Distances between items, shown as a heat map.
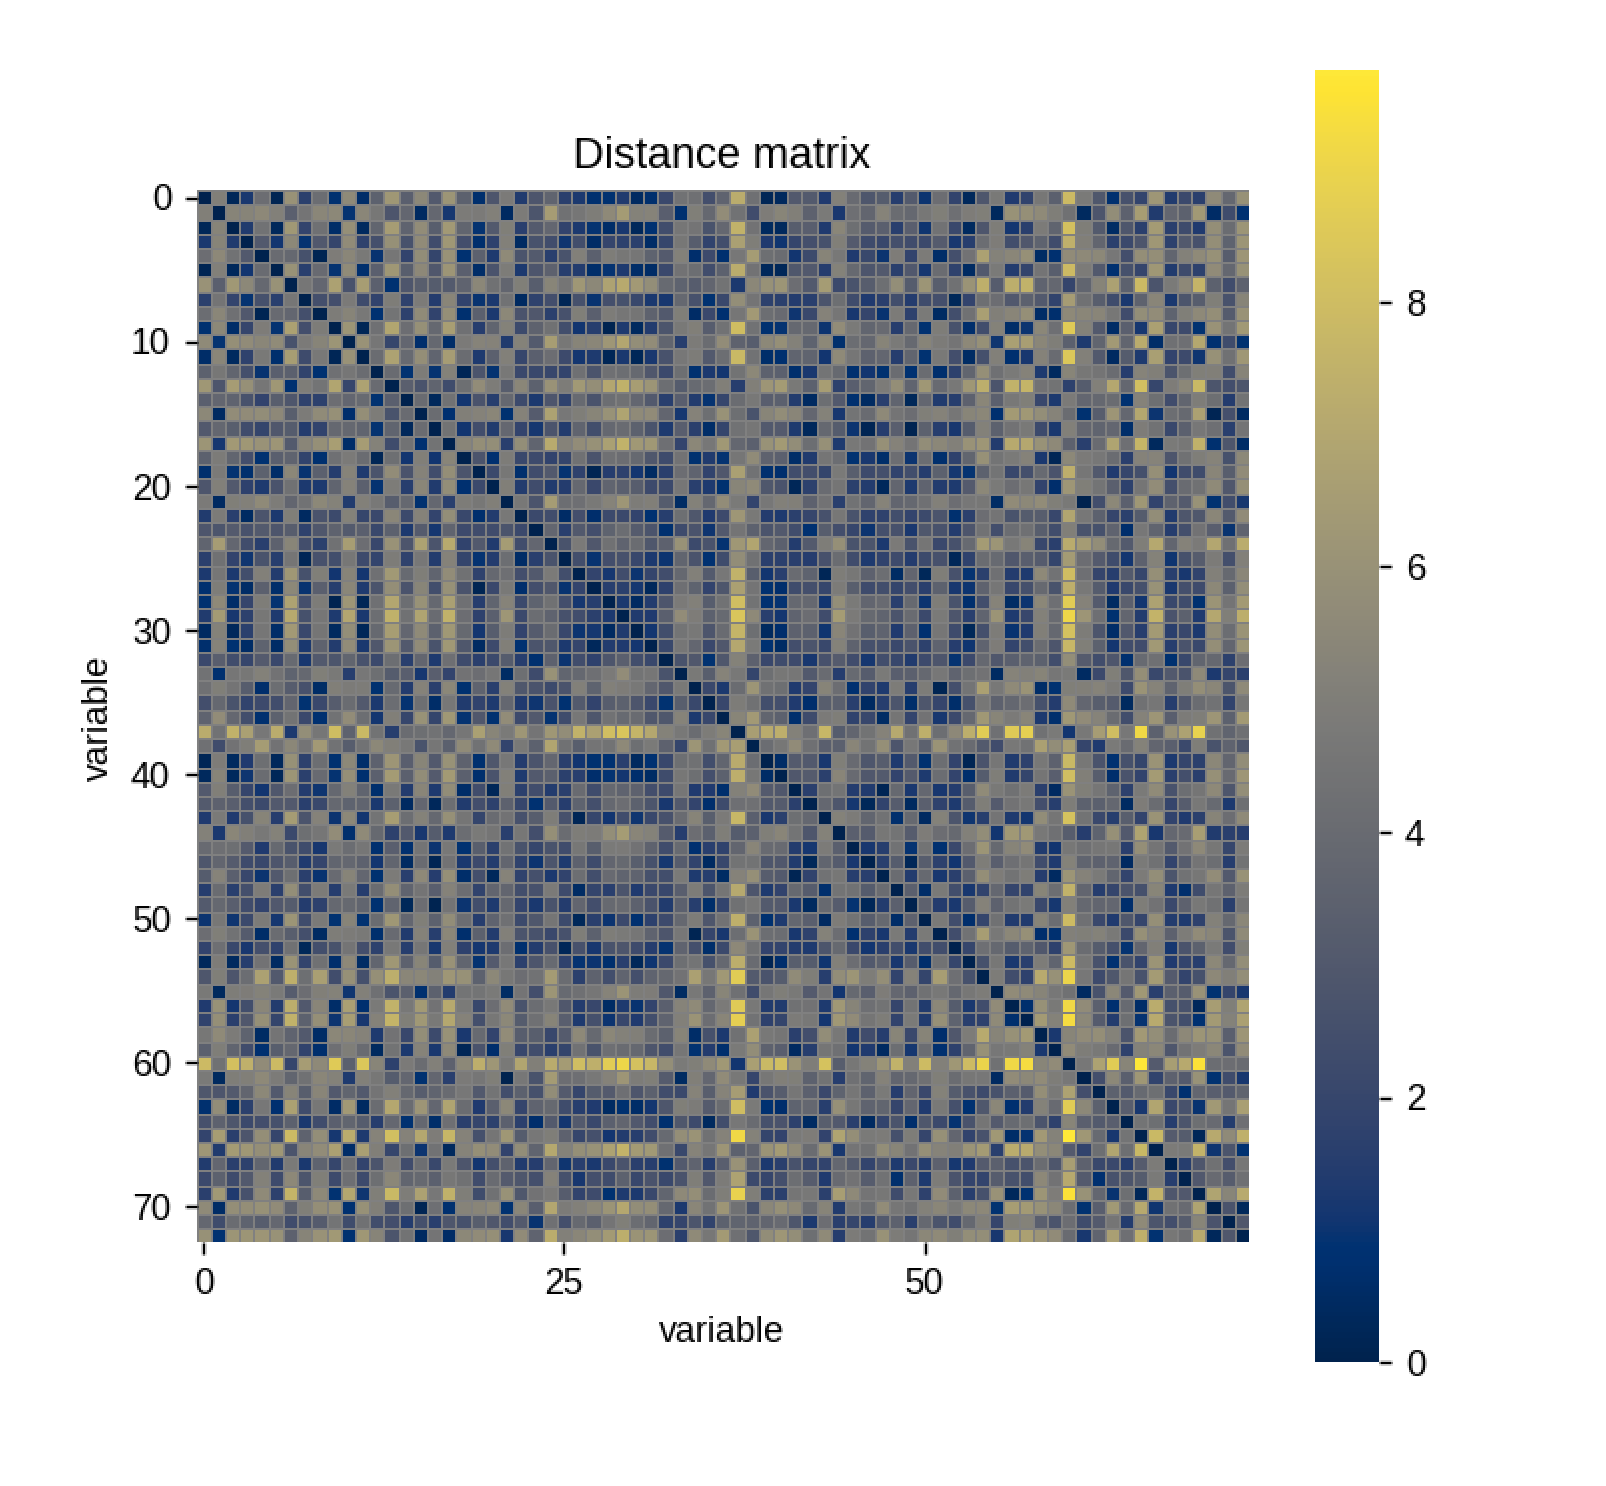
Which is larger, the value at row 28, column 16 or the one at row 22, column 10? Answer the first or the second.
the second
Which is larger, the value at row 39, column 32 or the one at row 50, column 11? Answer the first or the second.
the first
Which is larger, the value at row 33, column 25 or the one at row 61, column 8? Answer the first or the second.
the second
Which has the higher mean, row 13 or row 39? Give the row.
13
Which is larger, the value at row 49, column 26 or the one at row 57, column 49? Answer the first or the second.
the second
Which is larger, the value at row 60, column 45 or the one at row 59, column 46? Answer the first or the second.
the first
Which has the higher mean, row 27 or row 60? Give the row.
60
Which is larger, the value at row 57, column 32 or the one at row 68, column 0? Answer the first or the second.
the first
